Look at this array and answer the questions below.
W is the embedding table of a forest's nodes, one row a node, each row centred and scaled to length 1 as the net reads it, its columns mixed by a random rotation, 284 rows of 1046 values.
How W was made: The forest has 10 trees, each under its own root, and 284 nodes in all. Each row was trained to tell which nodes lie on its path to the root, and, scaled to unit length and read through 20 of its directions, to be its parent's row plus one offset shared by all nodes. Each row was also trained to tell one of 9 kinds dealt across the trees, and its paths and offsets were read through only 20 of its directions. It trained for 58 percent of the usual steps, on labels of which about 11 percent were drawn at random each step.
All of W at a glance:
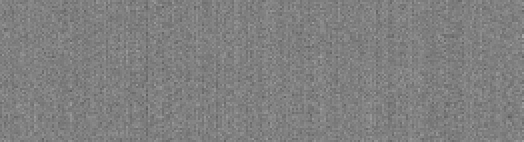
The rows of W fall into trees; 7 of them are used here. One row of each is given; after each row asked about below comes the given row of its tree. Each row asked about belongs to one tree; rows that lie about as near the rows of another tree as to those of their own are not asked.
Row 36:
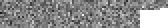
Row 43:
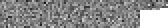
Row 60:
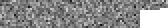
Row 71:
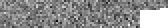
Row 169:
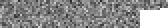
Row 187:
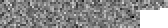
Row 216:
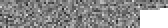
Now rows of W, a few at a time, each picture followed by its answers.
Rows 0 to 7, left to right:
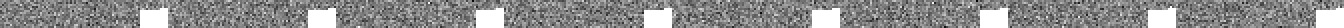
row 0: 60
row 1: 43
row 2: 216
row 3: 71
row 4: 216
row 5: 216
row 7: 216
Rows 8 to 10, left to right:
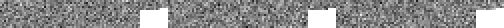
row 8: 71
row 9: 43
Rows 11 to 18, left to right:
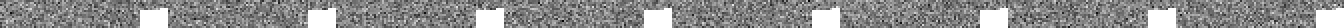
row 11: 60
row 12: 71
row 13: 60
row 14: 169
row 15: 71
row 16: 71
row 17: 216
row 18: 36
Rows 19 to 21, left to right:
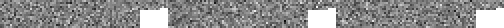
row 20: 36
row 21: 60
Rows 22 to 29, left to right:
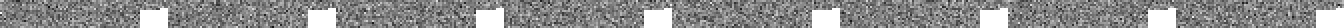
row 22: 216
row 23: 216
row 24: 71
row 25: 36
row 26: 43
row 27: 36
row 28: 216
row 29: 36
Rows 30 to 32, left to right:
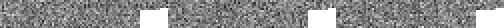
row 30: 43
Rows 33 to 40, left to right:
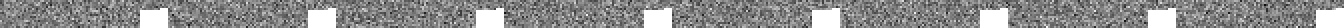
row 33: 43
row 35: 216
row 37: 169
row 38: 43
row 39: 169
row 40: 60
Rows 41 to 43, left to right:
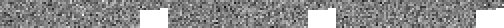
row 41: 216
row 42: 216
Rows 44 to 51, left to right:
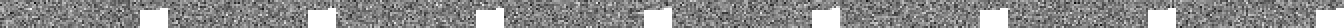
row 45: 60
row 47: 36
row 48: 71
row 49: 43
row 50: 60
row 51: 187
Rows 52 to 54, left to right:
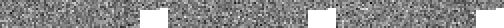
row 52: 36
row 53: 60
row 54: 60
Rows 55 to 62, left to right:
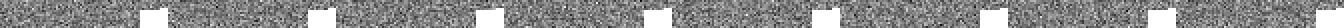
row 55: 71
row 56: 43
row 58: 216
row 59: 187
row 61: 60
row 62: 43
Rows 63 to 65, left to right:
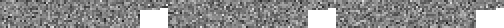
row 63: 43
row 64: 60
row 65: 71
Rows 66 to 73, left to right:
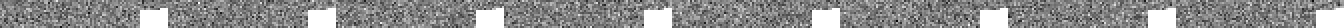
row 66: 216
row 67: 60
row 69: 187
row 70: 60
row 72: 36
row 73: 36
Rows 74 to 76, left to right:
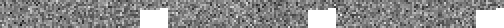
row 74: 36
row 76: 71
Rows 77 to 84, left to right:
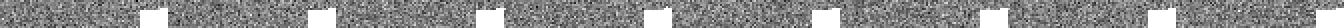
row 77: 36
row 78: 36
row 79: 71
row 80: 36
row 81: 60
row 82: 36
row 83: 169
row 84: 36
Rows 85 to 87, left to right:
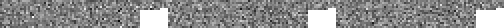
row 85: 60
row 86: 71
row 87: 60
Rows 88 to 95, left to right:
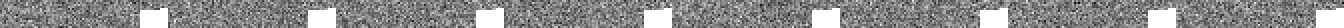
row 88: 71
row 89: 71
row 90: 36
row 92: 60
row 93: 60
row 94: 71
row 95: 216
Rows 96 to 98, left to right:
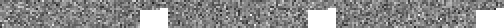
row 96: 43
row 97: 36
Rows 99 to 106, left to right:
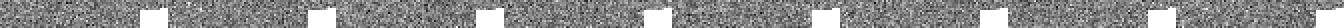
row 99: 60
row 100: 71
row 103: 60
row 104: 71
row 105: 36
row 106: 60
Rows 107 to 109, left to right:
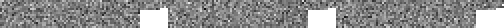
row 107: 71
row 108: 71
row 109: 43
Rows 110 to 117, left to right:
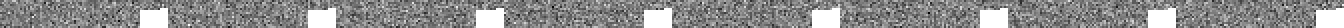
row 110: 60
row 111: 71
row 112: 60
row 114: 60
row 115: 216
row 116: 36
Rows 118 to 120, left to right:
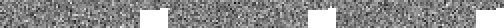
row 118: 187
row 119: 216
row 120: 216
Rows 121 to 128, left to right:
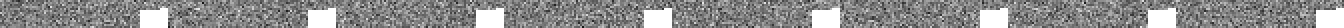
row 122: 60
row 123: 187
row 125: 60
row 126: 43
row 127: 216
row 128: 71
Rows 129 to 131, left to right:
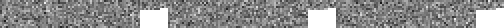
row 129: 71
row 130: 36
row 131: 36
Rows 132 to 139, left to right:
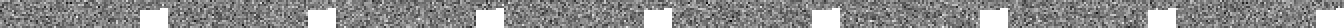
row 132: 71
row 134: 60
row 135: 187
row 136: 169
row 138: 36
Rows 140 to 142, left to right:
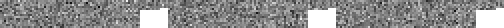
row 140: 71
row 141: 36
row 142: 60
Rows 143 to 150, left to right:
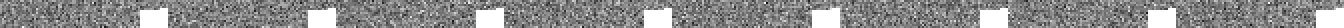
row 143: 216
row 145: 36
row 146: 36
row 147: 36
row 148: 43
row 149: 216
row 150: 216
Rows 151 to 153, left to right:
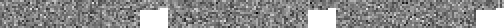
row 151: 60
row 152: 216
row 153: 60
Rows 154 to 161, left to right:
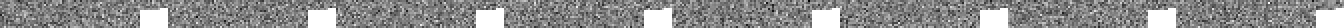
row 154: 36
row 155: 71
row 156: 71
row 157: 60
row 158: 43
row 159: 169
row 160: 43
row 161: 216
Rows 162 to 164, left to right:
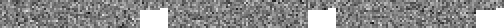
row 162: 36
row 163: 71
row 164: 71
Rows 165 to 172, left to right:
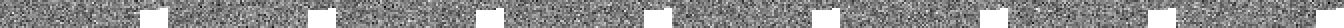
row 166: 216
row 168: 36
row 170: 36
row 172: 43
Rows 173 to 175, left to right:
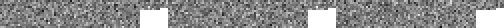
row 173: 187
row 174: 187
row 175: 216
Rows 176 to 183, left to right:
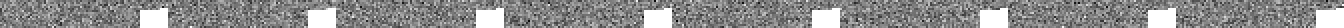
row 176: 71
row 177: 36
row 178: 187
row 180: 71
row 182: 71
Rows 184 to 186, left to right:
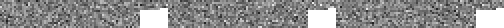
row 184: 216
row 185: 36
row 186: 60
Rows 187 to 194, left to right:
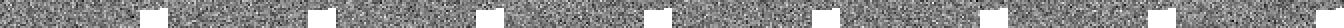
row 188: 71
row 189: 60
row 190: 71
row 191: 60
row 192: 216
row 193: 36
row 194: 71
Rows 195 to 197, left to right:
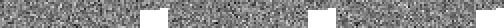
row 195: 43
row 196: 216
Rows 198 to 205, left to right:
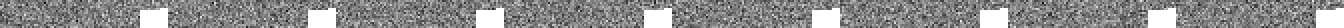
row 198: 36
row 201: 169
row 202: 187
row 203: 60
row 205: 60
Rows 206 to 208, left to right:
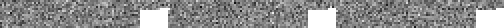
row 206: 36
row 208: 43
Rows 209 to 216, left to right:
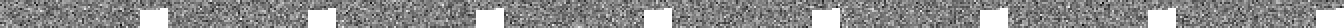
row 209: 169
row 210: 43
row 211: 36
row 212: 36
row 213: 169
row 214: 71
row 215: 43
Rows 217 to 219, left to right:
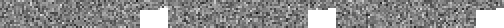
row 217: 71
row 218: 60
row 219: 60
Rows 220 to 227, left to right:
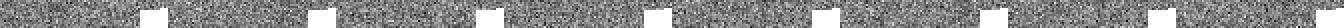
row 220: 216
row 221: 71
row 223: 43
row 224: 60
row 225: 43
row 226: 60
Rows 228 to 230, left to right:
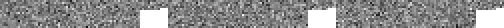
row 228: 169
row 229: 187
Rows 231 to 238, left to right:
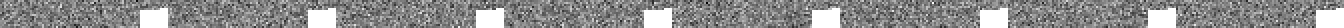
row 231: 43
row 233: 43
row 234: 169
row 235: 36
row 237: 36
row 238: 71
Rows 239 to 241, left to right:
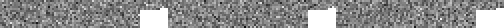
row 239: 169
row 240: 71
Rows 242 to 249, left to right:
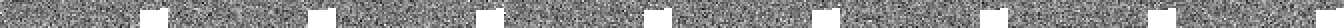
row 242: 43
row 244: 36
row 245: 216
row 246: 43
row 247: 71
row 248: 60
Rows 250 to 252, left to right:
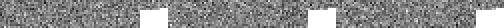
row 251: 43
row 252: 169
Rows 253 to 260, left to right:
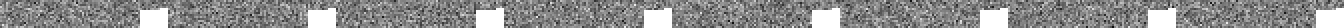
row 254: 60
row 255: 71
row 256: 60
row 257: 71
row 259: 216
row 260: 169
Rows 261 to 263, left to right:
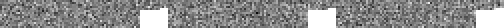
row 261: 71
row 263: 36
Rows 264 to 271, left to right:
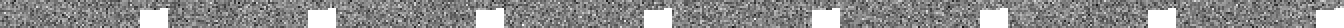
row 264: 187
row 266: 187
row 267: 71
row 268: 187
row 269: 36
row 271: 71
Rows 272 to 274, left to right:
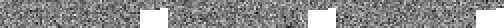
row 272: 187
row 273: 36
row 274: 169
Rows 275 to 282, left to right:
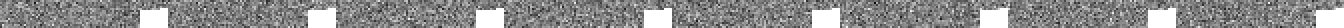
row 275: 43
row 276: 60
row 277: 43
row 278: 187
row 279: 36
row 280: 36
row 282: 216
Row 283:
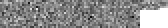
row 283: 60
